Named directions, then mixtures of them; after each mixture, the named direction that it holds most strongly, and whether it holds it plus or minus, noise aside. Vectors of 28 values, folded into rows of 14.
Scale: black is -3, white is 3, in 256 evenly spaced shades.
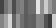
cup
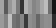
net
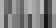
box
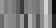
net, plus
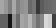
cup, minus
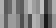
box, plus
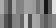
box, plus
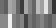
net, plus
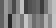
net, minus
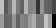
cup, minus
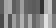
box, minus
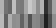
box, plus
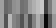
box, plus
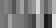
cup, plus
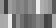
cup, plus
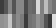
cup, plus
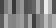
box, minus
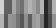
box, plus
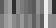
box, minus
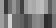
box, plus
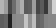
net, minus
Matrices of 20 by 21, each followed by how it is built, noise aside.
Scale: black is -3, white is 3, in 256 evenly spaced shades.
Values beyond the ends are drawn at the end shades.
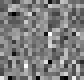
low rank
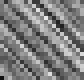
Toeplitz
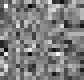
low rank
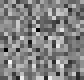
low rank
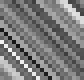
Toeplitz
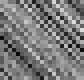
Toeplitz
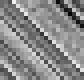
Toeplitz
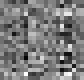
low rank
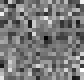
low rank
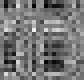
low rank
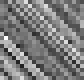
Toeplitz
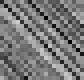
Toeplitz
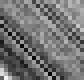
Toeplitz
